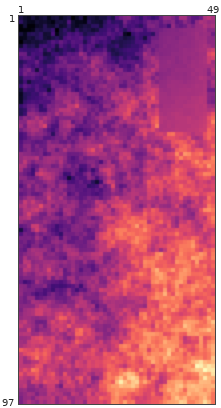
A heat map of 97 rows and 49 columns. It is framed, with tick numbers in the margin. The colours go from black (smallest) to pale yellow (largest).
In the top right lies a patch that is calmer than the rest. The texture is blotchy. The bottom right is the ninth with the highest average. Neither half mirrors the other. There is an overall slope up to the bottom right. Overall the values sit about 50% of the way up the scale. No regular stripes run through it.
